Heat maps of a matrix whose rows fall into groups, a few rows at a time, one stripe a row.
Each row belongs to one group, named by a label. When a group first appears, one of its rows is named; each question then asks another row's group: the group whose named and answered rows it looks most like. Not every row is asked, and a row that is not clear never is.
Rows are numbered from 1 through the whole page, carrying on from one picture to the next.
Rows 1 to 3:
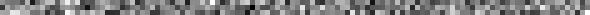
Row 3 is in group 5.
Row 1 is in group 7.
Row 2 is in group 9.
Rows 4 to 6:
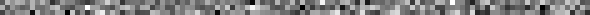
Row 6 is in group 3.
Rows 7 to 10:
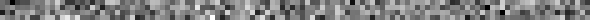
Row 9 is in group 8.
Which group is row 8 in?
3
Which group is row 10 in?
7
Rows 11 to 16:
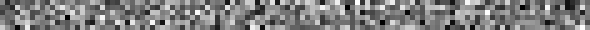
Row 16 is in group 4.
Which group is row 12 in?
8
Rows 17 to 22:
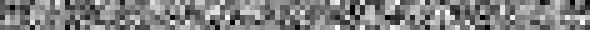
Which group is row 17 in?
3
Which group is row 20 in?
9
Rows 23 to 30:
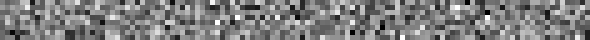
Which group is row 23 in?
7
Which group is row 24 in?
5
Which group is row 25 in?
3
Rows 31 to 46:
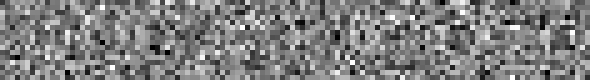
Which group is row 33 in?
4
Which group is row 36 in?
8
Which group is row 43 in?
5
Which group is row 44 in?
9
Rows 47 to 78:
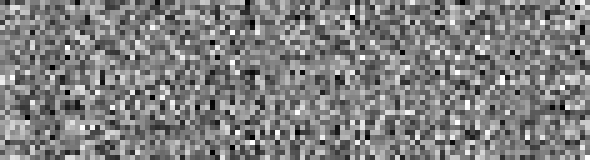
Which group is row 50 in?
3
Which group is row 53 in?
7
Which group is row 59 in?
7
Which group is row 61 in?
5
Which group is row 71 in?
5
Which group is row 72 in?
5
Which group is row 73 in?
9
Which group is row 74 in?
9
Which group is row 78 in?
5
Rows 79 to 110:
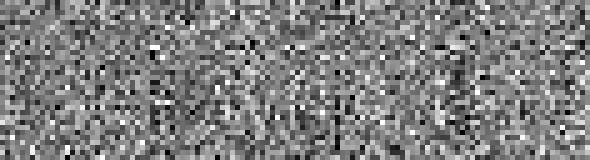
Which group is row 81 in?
7
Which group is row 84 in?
8
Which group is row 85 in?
3
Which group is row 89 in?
8
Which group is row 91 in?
4
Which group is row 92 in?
3
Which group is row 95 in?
8
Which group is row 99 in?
4
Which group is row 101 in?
8
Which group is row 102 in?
9
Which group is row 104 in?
7
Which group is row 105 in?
4
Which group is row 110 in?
3
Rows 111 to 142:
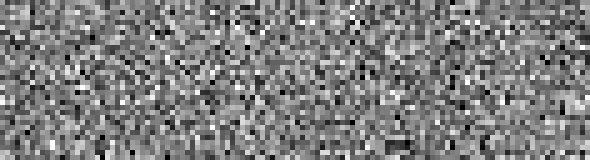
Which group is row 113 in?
7
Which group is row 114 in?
5
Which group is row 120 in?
4
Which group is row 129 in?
3
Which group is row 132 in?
4
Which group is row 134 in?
8
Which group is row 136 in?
7
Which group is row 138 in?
3
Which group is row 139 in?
9
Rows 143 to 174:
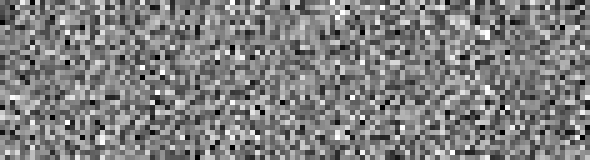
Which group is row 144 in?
8
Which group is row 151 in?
3
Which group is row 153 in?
9
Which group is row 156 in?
7
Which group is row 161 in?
4
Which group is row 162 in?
5
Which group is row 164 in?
8
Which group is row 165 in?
4
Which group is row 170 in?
7
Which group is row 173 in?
9
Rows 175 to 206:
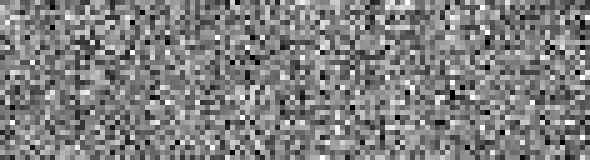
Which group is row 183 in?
3
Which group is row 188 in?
3
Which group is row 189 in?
5
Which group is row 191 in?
9
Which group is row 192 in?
4
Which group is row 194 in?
8
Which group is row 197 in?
3
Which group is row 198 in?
8
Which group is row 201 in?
8
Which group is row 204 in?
7
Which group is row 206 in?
8
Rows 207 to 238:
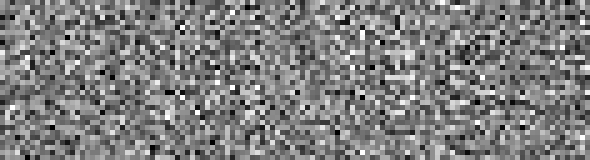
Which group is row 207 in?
8
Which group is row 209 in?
7
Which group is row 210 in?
8
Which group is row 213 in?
5
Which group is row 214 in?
3
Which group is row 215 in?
8
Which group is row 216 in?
7
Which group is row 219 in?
7
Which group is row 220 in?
5
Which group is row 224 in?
7
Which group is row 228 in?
5
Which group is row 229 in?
3
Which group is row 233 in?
9
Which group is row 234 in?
4
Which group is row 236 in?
8
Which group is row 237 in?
9
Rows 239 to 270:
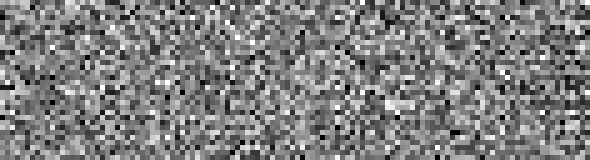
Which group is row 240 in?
7
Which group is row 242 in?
8
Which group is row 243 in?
9
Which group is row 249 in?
8
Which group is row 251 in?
5
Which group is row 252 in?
7
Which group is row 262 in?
8
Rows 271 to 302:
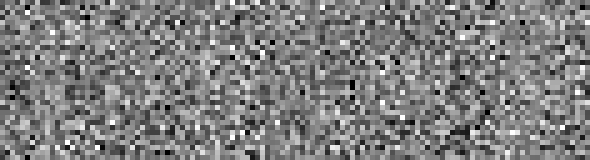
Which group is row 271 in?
7
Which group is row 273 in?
4
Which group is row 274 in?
9
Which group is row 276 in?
7
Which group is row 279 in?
7
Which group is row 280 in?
7
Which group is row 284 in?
4
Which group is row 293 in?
3
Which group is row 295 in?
9
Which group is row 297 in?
8
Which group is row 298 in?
7
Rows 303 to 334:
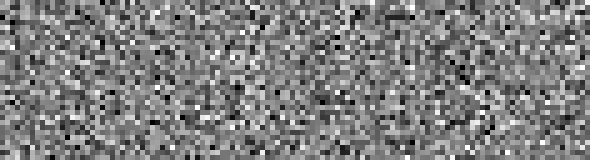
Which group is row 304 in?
4
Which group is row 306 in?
9
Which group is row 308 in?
4
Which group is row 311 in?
3
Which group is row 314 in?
7
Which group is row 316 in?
4
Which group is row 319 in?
7
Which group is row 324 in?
3
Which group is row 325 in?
5
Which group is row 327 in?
8
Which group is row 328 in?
7
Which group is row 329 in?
3
